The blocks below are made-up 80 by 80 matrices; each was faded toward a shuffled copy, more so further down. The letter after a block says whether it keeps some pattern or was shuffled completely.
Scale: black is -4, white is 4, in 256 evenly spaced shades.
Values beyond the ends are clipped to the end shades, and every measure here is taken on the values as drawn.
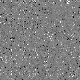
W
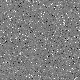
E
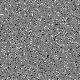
E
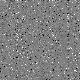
W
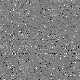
W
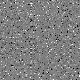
W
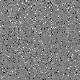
W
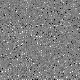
W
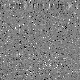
W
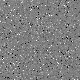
E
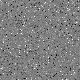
E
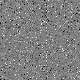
W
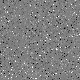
E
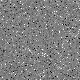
E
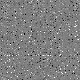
W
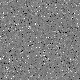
E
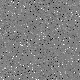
E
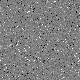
E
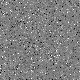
E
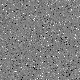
E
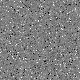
E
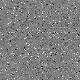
W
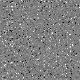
W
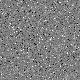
E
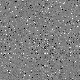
W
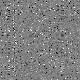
W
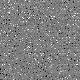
W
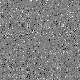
W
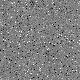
E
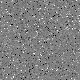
E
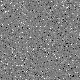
E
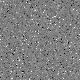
E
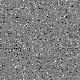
W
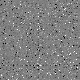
W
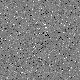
E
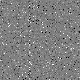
W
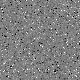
E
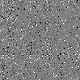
W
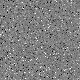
E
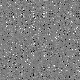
W
